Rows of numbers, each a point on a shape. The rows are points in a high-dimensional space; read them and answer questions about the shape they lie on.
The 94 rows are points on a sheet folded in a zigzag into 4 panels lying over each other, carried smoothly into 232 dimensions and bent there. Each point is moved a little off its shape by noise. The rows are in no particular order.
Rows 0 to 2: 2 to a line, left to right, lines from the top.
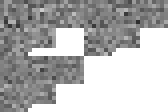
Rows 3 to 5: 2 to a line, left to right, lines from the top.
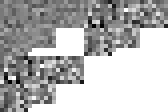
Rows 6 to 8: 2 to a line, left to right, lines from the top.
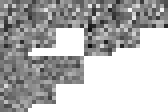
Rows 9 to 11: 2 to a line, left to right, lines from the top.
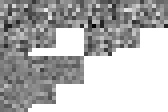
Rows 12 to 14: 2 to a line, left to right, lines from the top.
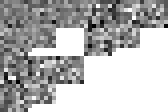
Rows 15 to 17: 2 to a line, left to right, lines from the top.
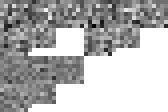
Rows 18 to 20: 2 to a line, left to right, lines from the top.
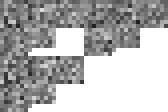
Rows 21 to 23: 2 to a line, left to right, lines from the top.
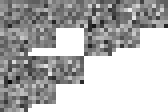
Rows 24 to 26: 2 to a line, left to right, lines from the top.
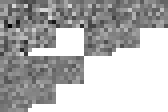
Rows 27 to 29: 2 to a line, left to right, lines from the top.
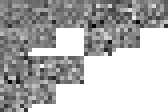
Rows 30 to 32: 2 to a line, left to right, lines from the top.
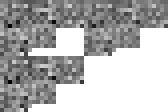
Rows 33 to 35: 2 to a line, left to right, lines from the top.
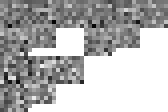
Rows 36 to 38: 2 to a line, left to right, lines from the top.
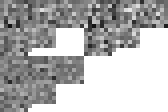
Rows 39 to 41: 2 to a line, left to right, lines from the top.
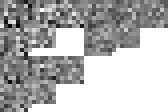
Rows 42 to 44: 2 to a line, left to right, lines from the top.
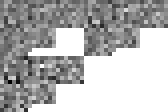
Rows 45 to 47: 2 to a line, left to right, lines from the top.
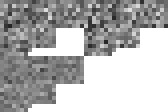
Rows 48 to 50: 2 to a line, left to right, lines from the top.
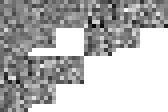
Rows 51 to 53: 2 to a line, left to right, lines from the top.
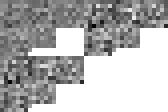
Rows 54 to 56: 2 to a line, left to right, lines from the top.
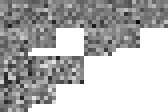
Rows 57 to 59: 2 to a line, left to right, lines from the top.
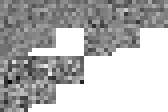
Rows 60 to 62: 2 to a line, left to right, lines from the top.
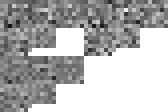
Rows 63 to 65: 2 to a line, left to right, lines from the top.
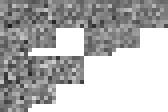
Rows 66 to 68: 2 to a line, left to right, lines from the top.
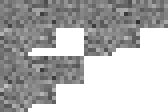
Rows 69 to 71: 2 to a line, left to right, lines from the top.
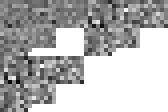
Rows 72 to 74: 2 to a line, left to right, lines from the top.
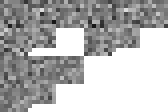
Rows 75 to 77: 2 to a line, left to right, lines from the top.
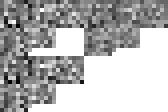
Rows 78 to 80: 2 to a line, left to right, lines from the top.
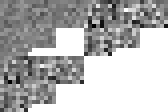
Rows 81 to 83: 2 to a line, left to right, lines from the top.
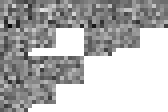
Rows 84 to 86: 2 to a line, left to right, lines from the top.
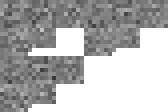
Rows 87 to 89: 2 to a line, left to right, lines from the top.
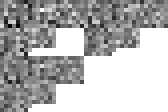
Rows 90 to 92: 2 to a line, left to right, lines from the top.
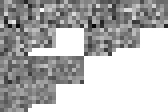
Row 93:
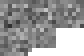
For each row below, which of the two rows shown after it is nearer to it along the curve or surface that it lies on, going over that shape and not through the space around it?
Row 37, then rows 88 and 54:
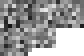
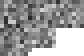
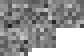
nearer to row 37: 88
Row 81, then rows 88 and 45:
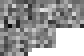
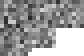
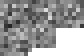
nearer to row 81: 45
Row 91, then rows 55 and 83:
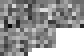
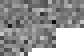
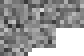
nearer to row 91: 83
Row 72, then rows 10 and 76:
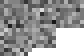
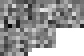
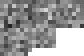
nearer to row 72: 10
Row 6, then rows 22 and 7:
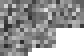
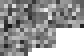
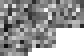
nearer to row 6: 7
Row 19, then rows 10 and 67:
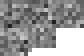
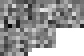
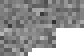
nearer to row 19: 67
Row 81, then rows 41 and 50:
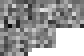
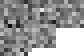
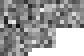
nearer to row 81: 41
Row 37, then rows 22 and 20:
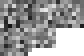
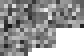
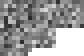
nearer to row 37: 22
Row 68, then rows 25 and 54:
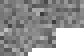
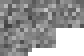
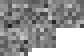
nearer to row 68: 54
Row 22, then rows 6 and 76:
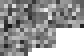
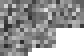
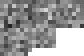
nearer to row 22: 76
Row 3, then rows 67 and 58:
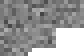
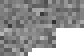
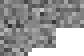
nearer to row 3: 67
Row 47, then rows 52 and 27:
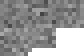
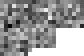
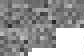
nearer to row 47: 27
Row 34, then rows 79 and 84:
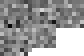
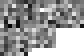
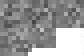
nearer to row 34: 79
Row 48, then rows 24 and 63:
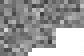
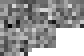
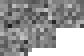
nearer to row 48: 63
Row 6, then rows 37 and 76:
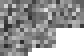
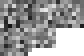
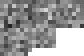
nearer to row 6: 37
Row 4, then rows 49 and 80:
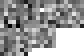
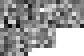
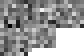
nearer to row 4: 80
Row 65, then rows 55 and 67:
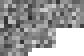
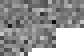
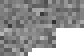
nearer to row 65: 67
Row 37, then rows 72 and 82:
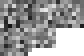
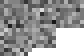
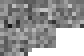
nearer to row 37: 82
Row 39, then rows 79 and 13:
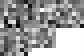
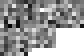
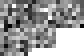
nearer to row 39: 79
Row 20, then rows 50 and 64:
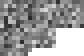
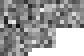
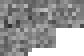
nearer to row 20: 50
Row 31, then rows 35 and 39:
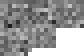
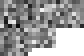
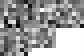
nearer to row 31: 39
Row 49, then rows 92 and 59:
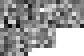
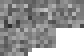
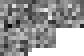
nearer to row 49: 59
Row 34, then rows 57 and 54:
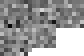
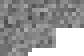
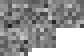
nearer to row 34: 54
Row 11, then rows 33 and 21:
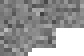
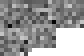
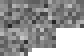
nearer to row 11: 21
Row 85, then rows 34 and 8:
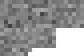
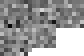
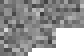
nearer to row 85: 8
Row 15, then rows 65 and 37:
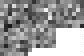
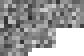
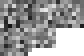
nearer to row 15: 37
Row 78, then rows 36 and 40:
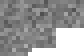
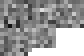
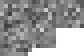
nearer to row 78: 40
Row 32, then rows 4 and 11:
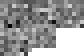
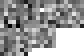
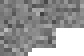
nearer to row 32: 4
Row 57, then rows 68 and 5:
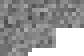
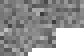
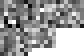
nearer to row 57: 68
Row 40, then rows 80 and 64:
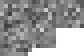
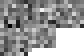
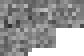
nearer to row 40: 64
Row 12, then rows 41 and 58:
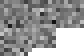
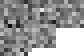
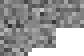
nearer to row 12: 41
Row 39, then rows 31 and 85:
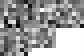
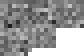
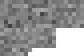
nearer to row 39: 31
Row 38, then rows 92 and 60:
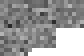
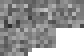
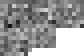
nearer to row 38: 60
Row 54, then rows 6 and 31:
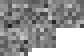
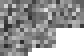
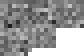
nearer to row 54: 31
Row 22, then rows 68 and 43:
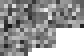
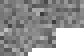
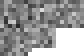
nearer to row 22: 43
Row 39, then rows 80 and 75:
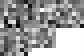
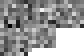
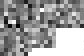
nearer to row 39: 80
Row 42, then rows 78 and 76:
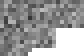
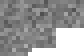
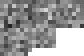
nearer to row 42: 78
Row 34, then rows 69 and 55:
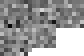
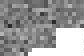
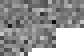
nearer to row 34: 55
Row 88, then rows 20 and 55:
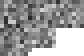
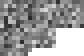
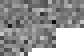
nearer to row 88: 20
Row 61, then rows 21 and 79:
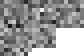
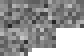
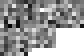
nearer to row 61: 79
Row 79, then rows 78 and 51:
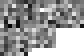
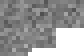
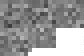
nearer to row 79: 51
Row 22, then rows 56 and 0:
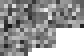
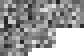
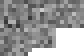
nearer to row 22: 56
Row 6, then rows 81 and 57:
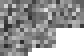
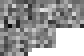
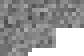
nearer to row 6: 57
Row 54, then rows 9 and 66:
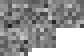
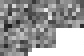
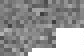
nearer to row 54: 66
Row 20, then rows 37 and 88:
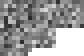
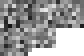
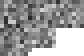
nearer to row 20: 88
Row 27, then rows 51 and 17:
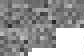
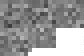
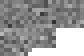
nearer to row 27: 17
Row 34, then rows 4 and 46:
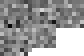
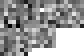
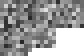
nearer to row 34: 4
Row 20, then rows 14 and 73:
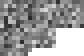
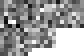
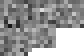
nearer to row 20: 14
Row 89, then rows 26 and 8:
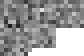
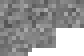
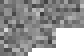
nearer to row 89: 8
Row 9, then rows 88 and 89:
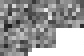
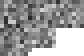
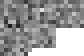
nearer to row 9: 88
